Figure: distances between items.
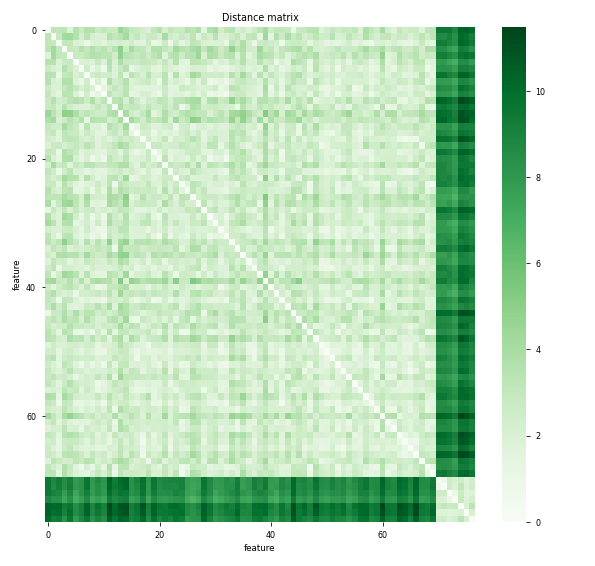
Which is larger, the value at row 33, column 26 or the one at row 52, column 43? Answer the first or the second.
the first
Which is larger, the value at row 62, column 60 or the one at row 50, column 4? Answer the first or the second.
the first
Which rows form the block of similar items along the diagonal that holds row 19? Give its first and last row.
0 to 69
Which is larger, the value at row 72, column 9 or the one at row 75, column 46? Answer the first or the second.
the second
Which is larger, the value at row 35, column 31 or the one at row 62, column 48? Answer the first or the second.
the second
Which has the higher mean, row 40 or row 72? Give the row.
72
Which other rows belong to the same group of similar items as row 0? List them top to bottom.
1, 2, 3, 4, 5, 6, 7, 8, 9, 10, 11, 12, 13, 14, 15, 16, 17, 18, 19, 20, 21, 22, 23, 24, 25, 26, 27, 28, 29, 30, 31, 32, 33, 34, 35, 36, 37, 38, 39, 40, 41, 42, 43, 44, 45, 46, 47, 48, 49, 50, 51, 52, 53, 54, 55, 56, 57, 58, 59, 60, 61, 62, 63, 64, 65, 66, 67, 68, 69
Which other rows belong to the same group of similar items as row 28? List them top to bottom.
0, 1, 2, 3, 4, 5, 6, 7, 8, 9, 10, 11, 12, 13, 14, 15, 16, 17, 18, 19, 20, 21, 22, 23, 24, 25, 26, 27, 29, 30, 31, 32, 33, 34, 35, 36, 37, 38, 39, 40, 41, 42, 43, 44, 45, 46, 47, 48, 49, 50, 51, 52, 53, 54, 55, 56, 57, 58, 59, 60, 61, 62, 63, 64, 65, 66, 67, 68, 69
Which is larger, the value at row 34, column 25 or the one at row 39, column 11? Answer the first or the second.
the second
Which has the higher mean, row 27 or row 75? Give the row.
75
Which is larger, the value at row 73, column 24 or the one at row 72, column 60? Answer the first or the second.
the second
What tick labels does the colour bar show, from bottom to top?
0, 2, 4, 6, 8, 10
